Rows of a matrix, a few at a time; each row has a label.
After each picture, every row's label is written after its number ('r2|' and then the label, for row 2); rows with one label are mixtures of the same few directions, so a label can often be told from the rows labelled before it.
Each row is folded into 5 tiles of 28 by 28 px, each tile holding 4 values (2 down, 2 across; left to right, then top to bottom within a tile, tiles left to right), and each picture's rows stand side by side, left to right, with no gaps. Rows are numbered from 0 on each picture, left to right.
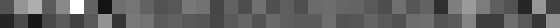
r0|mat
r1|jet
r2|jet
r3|jet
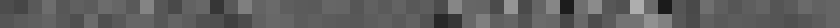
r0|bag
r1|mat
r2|jet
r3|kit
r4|mat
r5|mat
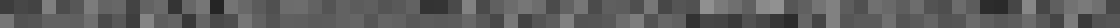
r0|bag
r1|jet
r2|bag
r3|bag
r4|bag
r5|mat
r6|jet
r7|bag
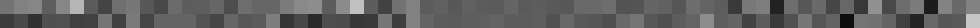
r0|mat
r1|bag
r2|mat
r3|bag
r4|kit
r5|jet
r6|bag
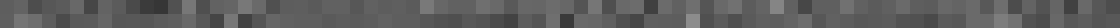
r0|kit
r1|bag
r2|jet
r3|mat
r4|bag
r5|mat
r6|mat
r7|kit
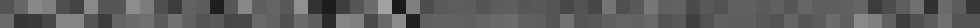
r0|kit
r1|mat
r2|jet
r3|mat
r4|bag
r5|bag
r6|kit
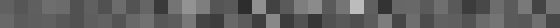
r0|jet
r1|jet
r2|mat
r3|jet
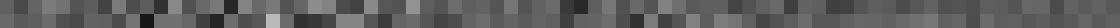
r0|jet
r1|bag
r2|kit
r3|kit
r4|bag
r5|kit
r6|mat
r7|jet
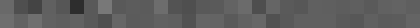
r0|mat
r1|jet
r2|bag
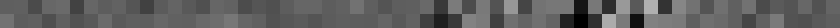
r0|jet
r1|mat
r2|mat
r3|kit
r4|kit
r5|kit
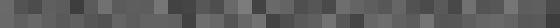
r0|mat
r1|jet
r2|kit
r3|bag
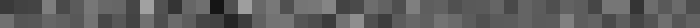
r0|bag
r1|mat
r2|kit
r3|kit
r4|jet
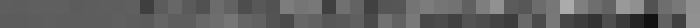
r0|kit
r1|mat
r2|bag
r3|mat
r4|mat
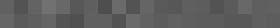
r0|jet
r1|mat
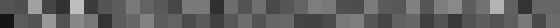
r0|jet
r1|jet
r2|kit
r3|mat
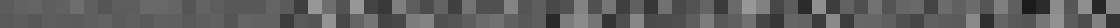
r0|mat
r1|bag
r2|jet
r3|bag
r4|kit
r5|jet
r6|bag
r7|jet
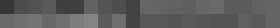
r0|mat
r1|mat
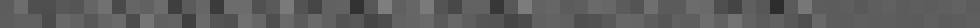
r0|jet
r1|jet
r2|mat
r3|mat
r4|kit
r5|mat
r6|bag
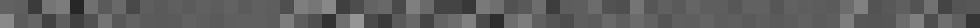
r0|jet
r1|kit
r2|kit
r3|kit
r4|jet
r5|jet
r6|bag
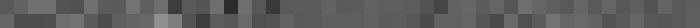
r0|kit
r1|kit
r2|bag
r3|bag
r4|kit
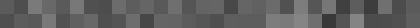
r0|jet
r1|bag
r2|kit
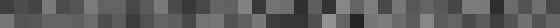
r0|bag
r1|jet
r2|kit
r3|jet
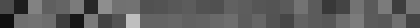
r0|bag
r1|mat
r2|jet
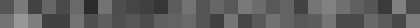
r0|kit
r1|bag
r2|jet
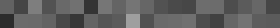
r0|bag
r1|kit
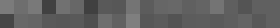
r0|bag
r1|mat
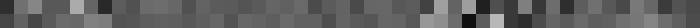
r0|mat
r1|bag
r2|jet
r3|kit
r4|mat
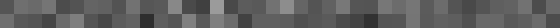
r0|kit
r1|jet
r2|mat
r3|jet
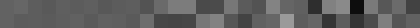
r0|bag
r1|kit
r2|jet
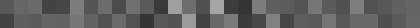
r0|jet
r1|jet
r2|jet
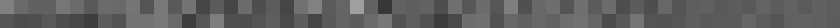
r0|mat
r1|kit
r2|mat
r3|kit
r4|kit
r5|kit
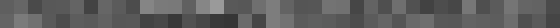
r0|kit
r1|mat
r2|jet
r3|bag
